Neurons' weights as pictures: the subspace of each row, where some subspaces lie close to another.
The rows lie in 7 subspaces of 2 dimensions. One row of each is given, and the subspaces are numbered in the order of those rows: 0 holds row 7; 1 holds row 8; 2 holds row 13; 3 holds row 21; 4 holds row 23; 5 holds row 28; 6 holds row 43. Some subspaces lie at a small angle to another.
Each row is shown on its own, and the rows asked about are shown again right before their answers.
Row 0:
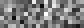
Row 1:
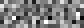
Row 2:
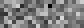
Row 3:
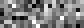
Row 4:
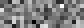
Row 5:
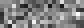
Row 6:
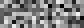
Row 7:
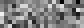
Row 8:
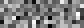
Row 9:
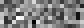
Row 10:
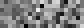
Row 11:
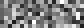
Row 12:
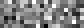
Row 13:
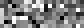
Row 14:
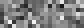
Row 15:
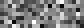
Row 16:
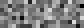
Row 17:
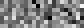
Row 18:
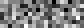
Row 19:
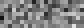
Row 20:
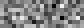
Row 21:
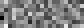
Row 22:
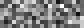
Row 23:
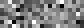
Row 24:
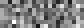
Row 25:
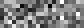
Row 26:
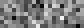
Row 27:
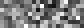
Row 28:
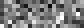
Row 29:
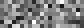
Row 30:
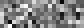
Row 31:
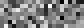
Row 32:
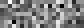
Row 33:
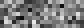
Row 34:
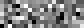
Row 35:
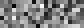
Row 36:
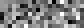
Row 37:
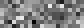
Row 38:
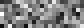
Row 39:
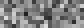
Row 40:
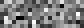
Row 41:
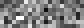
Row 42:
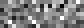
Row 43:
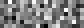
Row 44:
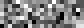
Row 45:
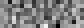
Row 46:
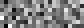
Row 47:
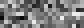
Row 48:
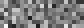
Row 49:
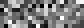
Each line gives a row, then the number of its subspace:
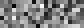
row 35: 2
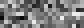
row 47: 2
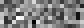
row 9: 1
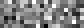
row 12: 6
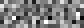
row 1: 1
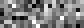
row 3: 2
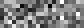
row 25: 3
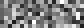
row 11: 4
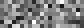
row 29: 4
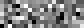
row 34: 5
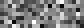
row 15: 4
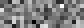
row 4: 4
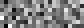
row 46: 3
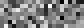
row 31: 3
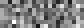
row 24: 6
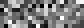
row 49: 3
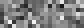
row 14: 0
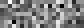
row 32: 6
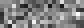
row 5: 0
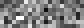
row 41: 1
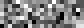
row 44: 5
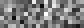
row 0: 2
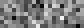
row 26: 2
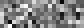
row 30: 0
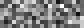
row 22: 6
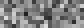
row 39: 4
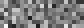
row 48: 3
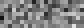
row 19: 2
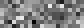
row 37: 4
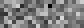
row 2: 3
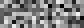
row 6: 6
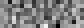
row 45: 6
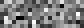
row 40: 1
